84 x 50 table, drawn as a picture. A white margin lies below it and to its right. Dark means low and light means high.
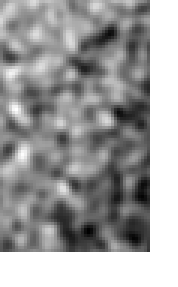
The halves do not mirror each other. The values follow a bell shape. There is an overall slope up to the top left. Overall the values sit about 50% of the way up the scale.
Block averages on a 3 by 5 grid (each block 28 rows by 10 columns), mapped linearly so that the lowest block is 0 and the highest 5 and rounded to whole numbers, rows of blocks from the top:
5 5 4 3 2 / 4 3 4 3 1 / 3 3 1 1 0
